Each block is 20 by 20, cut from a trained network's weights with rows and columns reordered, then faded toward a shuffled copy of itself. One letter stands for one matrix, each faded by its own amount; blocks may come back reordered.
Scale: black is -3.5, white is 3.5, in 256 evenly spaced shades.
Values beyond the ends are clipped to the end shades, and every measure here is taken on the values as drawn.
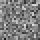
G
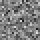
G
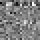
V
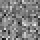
V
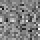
V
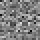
V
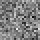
G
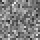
G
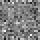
V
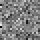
G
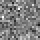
G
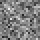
G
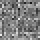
V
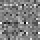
V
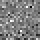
V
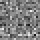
V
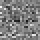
V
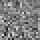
V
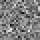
G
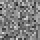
G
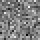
G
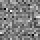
G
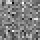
V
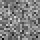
G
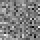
V
